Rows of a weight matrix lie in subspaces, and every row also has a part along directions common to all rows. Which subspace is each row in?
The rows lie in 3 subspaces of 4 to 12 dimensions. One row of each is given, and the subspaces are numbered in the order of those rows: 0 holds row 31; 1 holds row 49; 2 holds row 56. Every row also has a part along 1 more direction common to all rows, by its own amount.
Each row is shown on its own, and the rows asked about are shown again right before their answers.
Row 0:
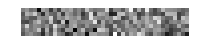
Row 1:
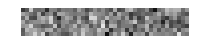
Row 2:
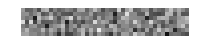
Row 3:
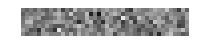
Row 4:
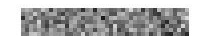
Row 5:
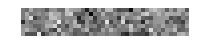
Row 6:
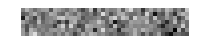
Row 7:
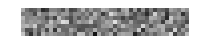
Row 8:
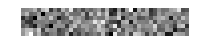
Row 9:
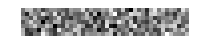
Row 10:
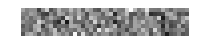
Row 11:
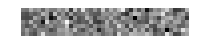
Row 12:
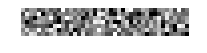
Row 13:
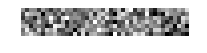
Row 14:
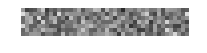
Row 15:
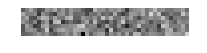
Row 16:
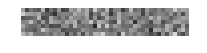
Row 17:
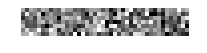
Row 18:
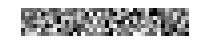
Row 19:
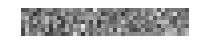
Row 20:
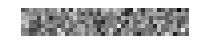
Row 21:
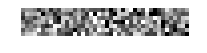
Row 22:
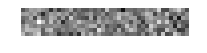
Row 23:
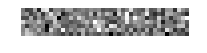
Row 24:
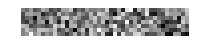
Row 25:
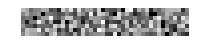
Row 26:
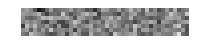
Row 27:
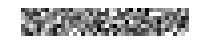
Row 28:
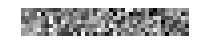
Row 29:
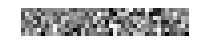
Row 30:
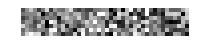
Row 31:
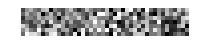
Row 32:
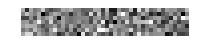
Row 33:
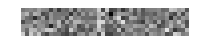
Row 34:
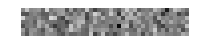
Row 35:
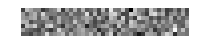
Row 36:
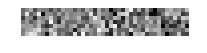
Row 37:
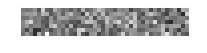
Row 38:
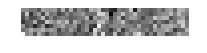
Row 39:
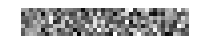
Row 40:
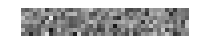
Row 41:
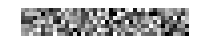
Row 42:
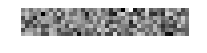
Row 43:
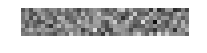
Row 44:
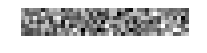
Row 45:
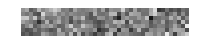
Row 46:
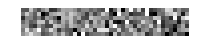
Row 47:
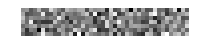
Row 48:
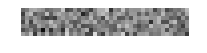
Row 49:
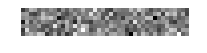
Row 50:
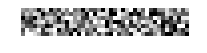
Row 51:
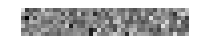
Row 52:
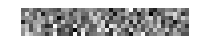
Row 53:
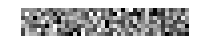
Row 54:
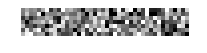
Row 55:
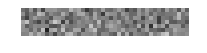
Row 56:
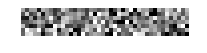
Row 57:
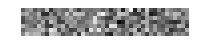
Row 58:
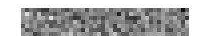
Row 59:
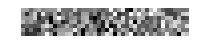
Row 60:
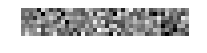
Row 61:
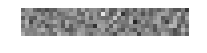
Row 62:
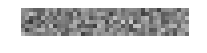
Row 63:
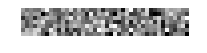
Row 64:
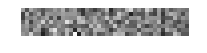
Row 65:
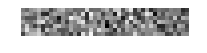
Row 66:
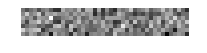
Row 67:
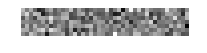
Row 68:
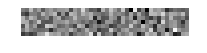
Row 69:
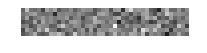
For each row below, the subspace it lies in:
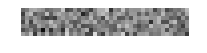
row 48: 0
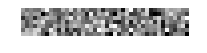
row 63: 0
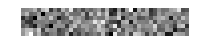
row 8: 2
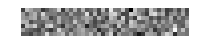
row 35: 2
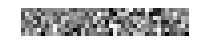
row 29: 2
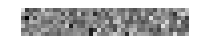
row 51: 2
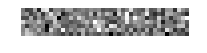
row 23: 0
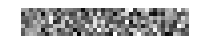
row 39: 2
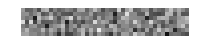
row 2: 0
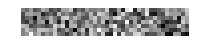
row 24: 0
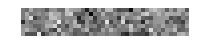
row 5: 2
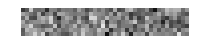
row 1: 1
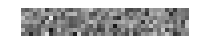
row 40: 0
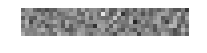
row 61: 2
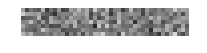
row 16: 2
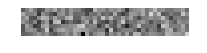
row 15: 1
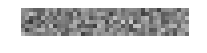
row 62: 2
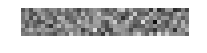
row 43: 2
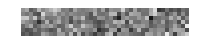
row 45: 2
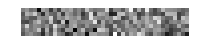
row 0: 0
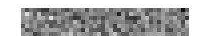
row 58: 0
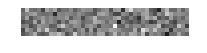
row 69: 0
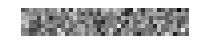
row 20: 2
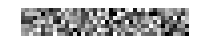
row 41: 0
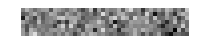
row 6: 1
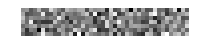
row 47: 0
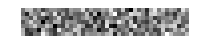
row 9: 2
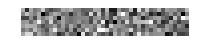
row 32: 0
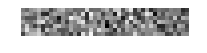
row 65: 2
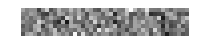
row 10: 2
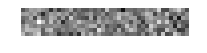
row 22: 2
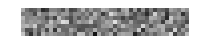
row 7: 1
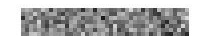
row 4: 1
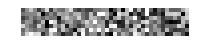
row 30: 0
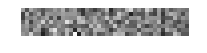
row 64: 0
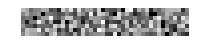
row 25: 0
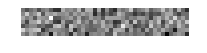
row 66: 0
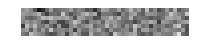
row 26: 0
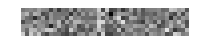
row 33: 2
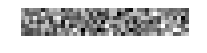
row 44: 0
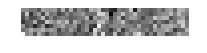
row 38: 2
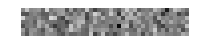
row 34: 2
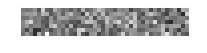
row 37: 0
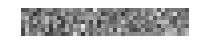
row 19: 1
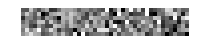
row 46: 2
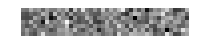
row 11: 2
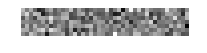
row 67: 0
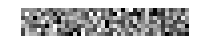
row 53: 2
